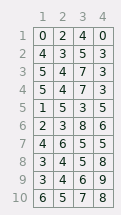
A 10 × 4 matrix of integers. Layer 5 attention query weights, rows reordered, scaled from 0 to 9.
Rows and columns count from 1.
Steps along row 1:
up up down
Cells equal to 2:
2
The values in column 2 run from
2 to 6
